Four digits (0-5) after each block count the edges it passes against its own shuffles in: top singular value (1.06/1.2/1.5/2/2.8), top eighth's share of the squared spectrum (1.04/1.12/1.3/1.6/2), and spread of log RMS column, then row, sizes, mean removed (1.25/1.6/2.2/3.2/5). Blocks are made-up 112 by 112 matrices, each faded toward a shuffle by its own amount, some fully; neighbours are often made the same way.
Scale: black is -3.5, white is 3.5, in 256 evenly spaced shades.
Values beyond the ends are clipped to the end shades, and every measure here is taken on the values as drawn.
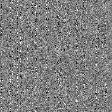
1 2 4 0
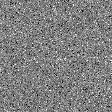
0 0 1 0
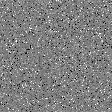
2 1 0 0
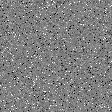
1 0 0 0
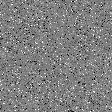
0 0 0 0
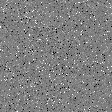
0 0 0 0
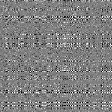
5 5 3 4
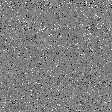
1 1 0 1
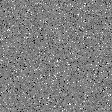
0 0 0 0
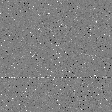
3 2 0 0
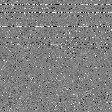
3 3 0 3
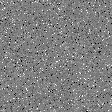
0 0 0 0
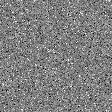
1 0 0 0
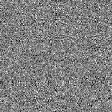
4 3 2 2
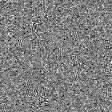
2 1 0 0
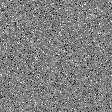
0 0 0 0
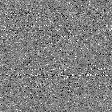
1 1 0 3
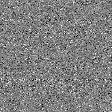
1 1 0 2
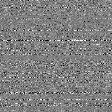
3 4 0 4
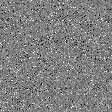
1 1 0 1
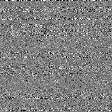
3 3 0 4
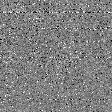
3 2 0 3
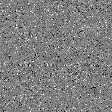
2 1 0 1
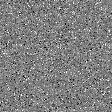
1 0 0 0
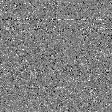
2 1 0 2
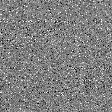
2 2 0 2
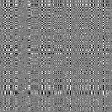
5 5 4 4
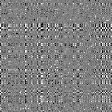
5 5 4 4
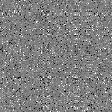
4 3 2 2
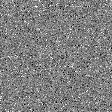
0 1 0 2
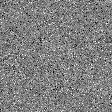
0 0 0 1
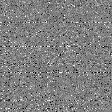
4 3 1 3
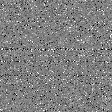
3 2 0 2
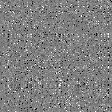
4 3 2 2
